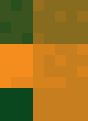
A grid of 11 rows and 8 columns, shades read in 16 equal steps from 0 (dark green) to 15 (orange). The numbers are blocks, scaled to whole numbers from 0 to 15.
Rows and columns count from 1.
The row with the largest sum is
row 5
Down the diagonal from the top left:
3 3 3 9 13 13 12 12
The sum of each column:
71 70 70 122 118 119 116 119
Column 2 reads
2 3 3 3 15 15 15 14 0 0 0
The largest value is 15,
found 10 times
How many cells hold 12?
25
